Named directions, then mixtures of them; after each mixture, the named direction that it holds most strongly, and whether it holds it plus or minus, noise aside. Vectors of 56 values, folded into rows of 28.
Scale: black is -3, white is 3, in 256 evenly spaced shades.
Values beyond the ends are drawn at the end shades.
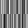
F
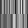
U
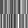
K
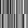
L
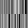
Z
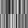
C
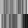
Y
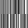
Z, minus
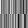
L, minus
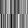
K, plus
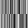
K, plus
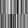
C, minus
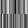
L, minus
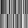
F, minus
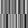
C, plus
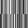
L, minus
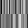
U, plus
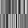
C, plus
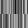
L, minus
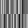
F, plus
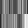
Y, minus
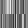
L, minus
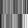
Y, minus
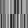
C, minus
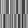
F, plus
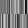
Z, plus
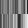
Y, minus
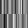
U, plus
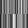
U, plus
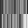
Y, minus
